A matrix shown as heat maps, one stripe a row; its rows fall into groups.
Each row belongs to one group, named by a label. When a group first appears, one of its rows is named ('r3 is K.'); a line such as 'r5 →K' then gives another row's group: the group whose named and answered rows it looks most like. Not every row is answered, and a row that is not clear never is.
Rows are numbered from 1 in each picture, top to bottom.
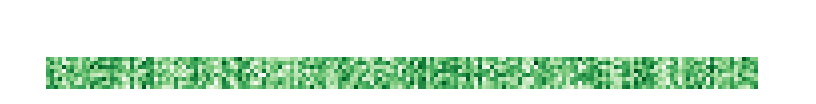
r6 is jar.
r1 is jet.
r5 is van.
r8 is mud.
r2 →jar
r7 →jar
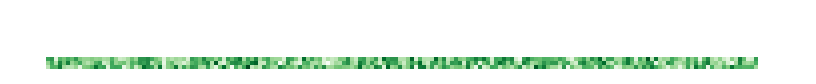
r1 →van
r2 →van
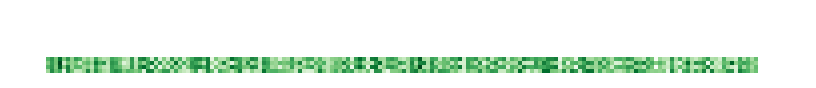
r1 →van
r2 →jar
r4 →jar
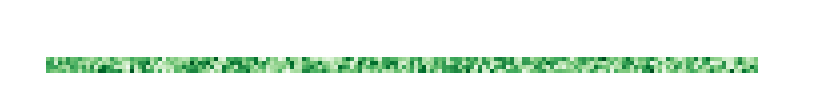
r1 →van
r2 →van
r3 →mud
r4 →jet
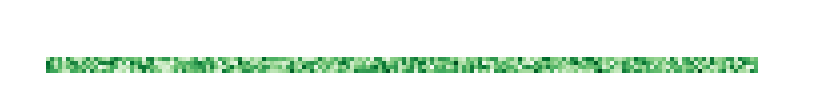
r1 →jar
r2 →jet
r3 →van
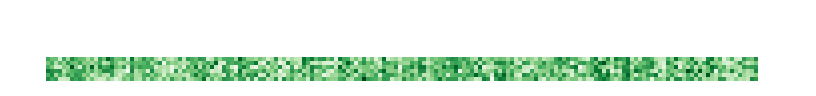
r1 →jet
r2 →van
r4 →mud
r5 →van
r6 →mud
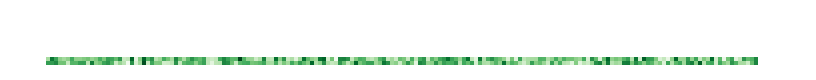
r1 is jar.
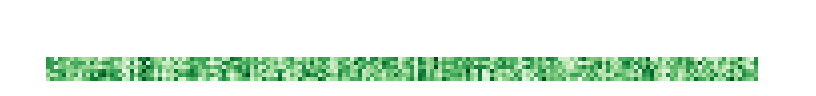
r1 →van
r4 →jar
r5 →jet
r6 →jar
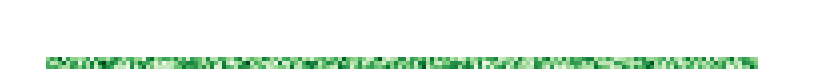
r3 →mud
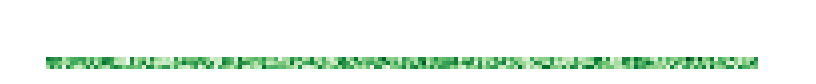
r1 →mud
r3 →jar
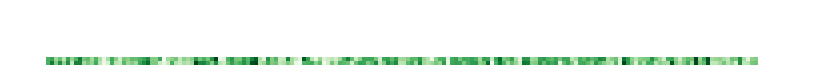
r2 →van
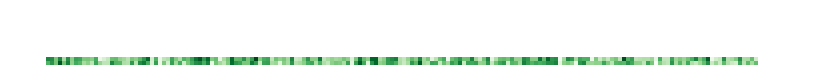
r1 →van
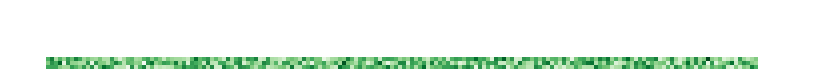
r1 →van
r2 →jar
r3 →mud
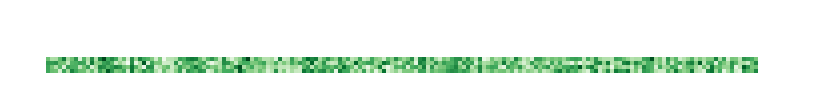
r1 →jet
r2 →mud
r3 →jet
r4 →jet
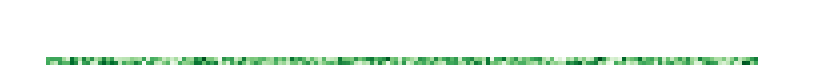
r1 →mud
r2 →jet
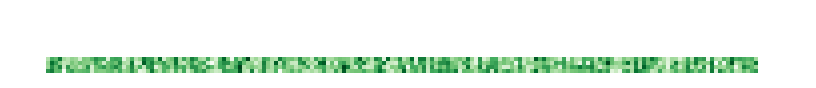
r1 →jar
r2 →jar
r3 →jar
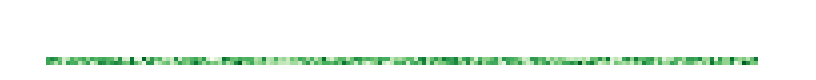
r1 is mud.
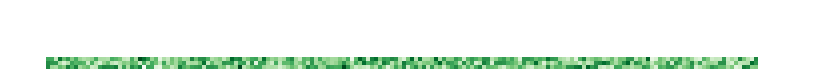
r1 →van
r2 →mud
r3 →jet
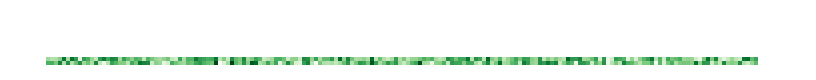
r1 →jet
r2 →van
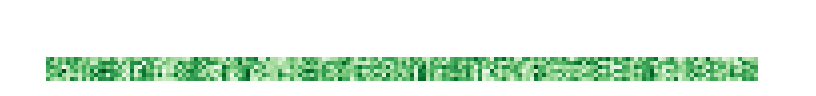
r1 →van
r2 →jet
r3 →mud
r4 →jet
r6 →jet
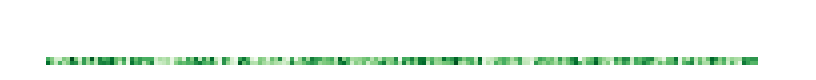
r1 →jet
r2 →jet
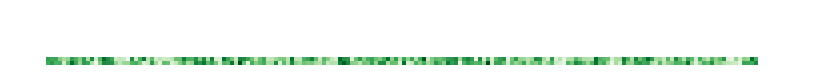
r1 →mud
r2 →mud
